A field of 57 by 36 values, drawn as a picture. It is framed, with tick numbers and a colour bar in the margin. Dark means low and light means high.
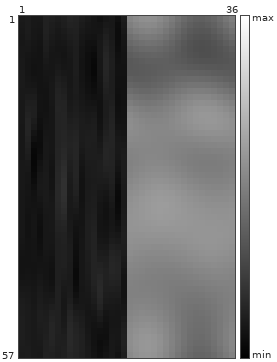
The table splits into one row of 2 panels. Panel 1,1: very low, streaked downward, faint in contrast. Panel 1,2: middling, smooth.
